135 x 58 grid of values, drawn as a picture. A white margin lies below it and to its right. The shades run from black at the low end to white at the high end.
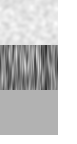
It is made of 3 by 1 panels. Panel 1,1: very high, blotchy, faint in contrast. Panel 2,1: middling, streaked downward, strong in contrast. Panel 3,1: high, flat.
